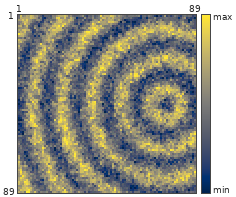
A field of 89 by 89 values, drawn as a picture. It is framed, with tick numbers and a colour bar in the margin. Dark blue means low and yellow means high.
On average the colour sits 50% of the way up the scale. Rings spread out from the middle right. No overall slope runs across the table. The field is mottled with small blotches. No single row or column stands out from its neighbours.
